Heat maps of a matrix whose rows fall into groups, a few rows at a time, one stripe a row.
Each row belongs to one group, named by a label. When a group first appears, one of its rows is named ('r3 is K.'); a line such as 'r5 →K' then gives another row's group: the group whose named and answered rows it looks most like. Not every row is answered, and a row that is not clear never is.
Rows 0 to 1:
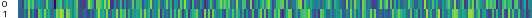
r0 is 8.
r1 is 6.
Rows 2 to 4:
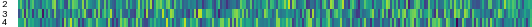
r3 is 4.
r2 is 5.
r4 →8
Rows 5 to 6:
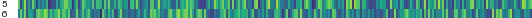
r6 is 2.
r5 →8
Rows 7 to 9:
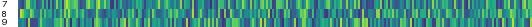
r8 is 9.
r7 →8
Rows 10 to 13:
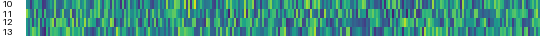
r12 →4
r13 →9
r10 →8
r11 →5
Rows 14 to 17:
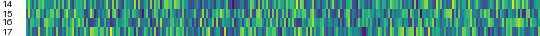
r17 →4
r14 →5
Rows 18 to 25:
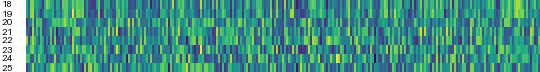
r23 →9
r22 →8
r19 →9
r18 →9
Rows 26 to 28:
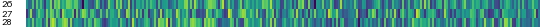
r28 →2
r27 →4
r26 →2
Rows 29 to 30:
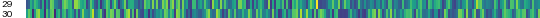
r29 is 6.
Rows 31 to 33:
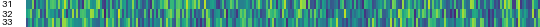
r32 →4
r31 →2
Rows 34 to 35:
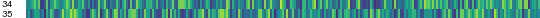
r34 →9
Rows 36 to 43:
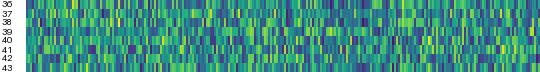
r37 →2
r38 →4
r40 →5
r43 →4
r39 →8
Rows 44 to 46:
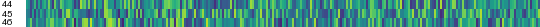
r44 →5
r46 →4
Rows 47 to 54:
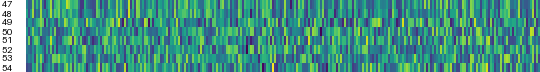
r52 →8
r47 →2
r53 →2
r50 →8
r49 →4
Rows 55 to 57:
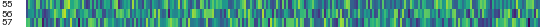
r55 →6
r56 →2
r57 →5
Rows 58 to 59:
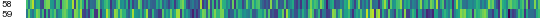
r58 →9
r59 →6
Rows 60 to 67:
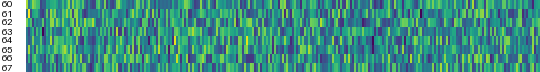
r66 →6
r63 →8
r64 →2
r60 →9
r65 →2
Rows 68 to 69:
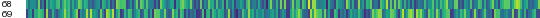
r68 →9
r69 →4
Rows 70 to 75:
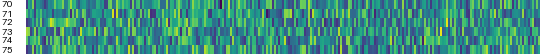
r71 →8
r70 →2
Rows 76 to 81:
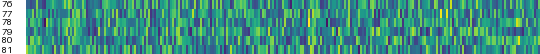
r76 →6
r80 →9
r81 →5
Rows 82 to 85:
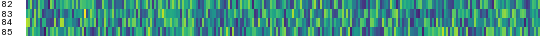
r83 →5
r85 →9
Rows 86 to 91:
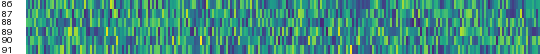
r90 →9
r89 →6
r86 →4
